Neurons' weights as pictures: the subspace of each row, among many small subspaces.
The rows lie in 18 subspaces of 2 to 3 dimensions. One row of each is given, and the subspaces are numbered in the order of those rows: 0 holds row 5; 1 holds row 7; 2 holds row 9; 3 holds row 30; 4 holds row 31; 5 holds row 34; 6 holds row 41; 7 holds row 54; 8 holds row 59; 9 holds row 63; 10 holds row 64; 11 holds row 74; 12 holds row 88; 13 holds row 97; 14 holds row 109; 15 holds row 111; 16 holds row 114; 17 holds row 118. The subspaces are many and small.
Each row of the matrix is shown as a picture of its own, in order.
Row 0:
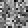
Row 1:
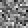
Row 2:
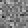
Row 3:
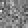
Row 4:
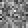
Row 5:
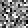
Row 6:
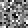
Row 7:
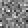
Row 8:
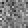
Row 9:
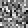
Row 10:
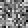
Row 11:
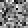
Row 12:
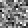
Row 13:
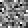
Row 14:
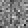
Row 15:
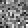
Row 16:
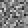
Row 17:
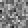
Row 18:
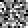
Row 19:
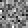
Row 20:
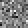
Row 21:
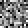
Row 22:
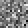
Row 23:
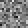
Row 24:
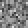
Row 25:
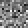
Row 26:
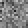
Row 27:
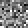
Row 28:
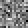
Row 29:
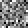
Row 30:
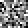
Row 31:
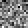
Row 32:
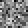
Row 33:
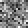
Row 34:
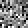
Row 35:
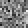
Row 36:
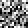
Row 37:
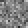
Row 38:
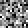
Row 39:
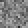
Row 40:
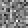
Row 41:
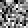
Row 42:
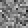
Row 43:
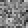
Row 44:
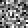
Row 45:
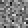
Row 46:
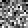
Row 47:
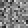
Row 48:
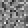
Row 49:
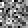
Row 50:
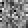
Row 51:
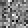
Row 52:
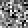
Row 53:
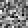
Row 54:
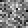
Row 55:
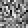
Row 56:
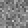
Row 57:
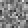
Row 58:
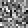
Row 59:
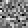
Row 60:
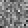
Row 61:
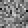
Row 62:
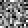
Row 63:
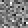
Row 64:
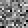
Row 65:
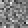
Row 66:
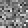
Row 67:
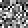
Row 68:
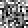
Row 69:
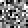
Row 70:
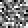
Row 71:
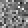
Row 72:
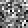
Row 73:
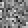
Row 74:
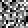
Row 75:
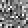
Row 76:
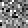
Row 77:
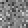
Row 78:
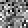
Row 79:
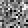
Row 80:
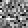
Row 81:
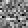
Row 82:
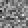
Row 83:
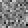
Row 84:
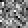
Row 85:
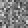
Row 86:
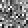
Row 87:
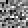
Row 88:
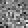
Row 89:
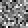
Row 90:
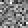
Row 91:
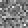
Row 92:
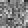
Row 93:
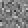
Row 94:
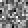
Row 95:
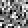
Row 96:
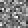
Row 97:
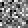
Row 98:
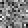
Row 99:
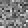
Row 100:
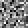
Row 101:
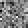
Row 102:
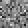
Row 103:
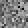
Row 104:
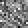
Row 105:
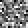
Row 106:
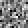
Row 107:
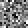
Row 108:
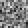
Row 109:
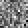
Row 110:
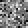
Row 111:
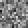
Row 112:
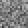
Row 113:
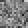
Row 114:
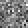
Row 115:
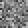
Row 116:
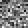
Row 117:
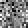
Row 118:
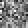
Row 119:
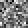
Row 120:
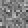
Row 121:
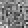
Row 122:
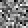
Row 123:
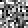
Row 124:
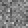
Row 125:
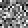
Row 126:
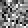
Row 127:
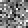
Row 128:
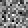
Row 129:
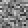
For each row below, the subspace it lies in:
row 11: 6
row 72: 16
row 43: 2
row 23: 0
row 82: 8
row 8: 16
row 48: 11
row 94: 15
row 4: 17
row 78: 16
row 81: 8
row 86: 5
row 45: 9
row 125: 5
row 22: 17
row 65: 9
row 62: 14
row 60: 14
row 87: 5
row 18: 3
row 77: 16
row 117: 16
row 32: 13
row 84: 1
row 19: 15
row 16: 11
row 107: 6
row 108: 4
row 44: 12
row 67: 5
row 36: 4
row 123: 12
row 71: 9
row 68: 12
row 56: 13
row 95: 8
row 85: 9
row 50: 17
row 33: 7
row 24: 15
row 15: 12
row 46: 4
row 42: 0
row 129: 4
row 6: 6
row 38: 17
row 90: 9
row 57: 15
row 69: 12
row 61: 7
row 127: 7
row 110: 7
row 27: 10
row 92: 2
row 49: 13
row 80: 8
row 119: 6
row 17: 15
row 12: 0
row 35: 2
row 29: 11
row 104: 7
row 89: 11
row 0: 13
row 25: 10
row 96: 0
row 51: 6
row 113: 2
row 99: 10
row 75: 5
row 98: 17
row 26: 17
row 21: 14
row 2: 12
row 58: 2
